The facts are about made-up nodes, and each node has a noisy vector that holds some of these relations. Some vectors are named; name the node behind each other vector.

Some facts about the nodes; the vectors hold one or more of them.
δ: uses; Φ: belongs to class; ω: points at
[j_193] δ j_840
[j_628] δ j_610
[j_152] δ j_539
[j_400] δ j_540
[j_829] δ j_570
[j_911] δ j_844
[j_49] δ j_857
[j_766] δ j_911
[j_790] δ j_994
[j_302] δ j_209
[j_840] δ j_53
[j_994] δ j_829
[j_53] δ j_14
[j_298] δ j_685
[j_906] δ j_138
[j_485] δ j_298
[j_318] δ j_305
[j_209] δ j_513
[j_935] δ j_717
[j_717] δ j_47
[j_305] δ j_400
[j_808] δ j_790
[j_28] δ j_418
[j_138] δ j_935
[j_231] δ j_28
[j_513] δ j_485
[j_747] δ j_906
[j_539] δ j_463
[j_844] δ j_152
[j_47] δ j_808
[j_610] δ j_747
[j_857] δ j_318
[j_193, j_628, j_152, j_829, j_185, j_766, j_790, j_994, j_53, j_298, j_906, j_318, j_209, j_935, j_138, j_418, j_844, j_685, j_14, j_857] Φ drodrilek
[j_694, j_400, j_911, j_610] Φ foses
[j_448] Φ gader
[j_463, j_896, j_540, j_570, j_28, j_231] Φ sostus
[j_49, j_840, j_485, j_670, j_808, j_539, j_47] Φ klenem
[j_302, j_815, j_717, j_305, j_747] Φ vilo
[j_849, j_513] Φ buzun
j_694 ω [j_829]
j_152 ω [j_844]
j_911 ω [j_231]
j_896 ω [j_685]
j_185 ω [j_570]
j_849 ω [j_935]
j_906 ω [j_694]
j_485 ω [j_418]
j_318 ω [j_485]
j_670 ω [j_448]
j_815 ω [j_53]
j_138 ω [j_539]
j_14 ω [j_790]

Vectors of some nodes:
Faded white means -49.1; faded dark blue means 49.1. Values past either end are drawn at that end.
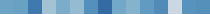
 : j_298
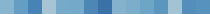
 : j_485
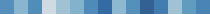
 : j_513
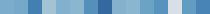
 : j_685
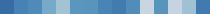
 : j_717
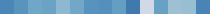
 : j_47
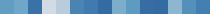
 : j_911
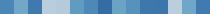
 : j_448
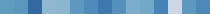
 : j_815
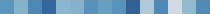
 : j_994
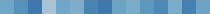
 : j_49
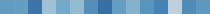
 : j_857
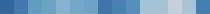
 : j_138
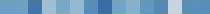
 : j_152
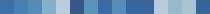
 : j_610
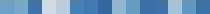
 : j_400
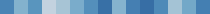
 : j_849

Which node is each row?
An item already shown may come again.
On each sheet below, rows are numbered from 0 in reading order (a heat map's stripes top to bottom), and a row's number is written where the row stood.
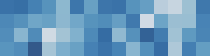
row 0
j_747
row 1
j_47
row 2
j_513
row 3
j_302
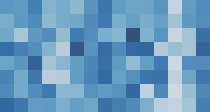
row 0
j_185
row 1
j_670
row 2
j_570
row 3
j_610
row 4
j_305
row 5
j_448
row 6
j_790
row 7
j_906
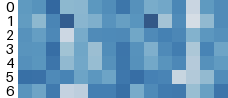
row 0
j_815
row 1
j_829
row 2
j_231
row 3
j_766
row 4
j_193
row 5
j_628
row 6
j_694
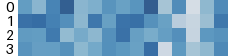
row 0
j_829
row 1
j_747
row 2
j_53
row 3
j_808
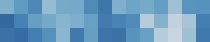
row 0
j_840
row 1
j_935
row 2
j_747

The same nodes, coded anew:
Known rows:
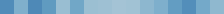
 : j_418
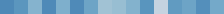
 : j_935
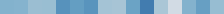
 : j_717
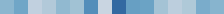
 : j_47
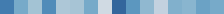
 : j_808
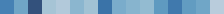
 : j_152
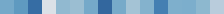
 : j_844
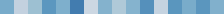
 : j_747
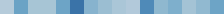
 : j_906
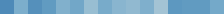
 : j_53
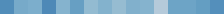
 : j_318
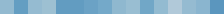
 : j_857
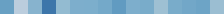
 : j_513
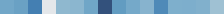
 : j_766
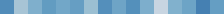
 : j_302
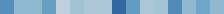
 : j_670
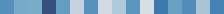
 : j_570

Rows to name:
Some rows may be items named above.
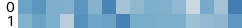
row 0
j_790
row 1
j_193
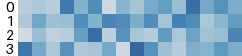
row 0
j_610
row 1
j_231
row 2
j_628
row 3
j_808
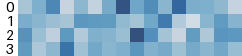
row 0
j_911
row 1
j_717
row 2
j_49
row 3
j_513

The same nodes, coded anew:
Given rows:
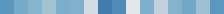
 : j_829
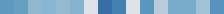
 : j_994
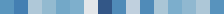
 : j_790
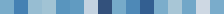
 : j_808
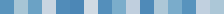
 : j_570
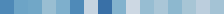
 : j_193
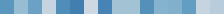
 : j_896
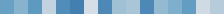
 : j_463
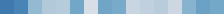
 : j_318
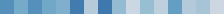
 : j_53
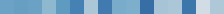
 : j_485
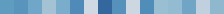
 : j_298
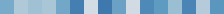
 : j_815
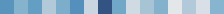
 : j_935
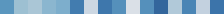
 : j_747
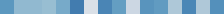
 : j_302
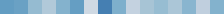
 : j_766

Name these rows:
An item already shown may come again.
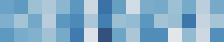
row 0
j_628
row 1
j_670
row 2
j_717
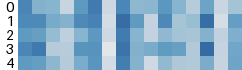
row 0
j_231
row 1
j_513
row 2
j_766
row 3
j_610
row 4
j_766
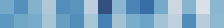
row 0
j_47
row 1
j_49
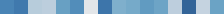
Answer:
j_610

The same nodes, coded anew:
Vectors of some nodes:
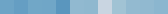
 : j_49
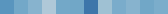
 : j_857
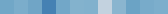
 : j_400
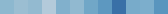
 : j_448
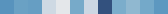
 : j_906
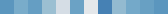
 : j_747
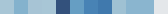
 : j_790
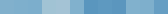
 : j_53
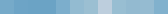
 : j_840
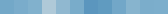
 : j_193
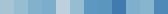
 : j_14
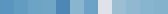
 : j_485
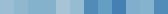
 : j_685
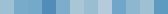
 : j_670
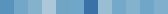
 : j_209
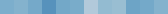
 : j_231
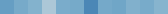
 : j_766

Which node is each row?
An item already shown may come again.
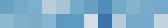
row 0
j_628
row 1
j_717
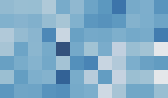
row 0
j_448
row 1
j_53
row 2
j_849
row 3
j_808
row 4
j_513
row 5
j_47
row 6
j_911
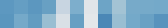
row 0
j_610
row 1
j_747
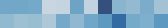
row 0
j_935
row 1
j_448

